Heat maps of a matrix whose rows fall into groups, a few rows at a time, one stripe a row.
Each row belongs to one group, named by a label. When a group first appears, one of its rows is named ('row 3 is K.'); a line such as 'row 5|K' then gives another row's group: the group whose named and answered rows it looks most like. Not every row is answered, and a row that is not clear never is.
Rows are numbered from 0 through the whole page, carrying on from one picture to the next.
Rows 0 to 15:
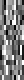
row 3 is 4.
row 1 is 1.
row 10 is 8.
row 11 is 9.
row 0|4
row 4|1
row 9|8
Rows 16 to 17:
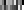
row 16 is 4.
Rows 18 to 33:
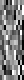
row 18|1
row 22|8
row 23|4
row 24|8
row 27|9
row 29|4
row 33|8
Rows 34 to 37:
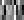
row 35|4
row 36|4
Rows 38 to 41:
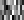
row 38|4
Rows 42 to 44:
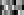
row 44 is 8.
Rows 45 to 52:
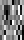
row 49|1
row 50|8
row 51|4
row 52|8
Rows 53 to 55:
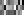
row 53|8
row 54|4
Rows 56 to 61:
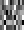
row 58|1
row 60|4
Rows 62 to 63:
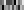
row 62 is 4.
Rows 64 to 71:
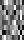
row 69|8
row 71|8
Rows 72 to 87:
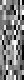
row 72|8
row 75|8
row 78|4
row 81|4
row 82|8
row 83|4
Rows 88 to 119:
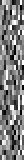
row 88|8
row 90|1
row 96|1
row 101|4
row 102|9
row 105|9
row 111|1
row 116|8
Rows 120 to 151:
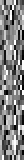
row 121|1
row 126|8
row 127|8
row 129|9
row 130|4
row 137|8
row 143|4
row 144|4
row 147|4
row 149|1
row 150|4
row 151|1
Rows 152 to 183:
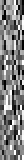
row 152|4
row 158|8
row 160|4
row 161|4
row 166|8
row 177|9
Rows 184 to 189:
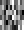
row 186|4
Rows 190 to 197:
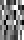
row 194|4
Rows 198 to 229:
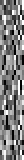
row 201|8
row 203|4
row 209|4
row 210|4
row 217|9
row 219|1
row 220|9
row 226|4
